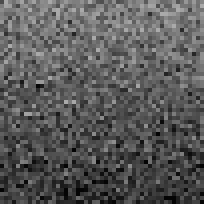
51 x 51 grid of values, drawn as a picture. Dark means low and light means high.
Stripes: none. Histogram: bell-shaped. Slope: up to the top. Odd rows or columns: none. Grain: fine.
